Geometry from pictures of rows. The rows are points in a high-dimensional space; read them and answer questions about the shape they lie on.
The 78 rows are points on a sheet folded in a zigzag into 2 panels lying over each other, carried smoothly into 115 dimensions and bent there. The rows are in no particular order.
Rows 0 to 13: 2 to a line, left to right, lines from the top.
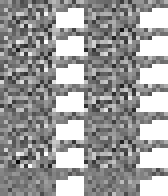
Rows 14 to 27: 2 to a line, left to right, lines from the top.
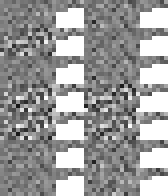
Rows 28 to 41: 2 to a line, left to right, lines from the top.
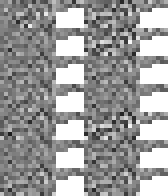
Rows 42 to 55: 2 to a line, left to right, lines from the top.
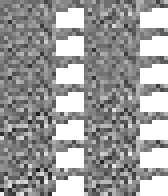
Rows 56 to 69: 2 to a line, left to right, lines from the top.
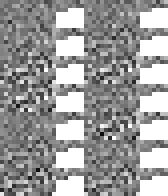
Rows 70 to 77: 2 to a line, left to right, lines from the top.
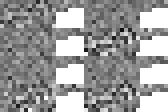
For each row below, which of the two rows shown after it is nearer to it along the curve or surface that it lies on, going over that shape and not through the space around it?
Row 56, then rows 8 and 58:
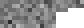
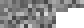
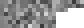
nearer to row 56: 58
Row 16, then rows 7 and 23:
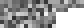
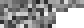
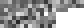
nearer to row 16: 7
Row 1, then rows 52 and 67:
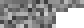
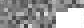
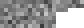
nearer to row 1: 52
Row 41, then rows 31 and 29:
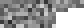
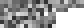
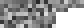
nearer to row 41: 31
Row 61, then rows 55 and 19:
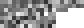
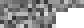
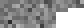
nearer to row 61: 55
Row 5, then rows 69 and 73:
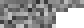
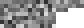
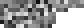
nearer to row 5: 73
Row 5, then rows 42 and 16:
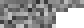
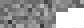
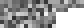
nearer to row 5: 16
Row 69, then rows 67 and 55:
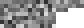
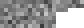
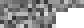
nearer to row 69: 67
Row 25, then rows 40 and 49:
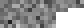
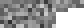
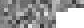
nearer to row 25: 40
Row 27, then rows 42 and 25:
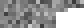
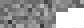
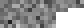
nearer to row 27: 42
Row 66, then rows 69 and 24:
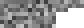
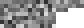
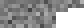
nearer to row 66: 24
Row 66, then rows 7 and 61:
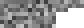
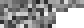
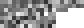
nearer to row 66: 7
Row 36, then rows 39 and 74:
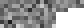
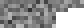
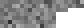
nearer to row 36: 74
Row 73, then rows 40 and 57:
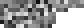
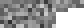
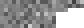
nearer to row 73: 40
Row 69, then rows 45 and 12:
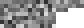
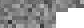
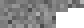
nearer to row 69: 45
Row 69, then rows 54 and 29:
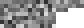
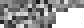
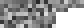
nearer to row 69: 54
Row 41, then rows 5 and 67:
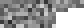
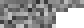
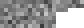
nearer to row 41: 67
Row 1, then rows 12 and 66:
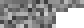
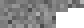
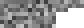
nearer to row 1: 66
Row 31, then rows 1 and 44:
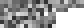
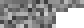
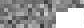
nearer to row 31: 1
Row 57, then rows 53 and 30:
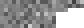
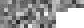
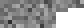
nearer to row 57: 53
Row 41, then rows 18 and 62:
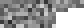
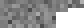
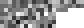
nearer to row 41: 62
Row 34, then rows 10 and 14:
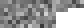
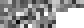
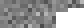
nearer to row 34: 10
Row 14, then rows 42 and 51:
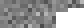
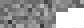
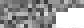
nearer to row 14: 51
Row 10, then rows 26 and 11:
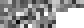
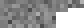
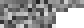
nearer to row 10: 11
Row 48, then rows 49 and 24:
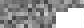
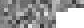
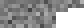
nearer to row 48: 24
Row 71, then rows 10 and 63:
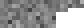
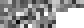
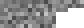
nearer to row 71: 63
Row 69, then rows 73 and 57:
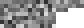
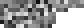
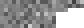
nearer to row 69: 73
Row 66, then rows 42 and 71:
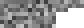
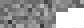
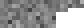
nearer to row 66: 71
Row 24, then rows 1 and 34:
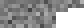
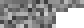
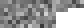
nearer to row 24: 1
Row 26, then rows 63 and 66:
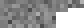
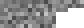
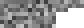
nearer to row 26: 63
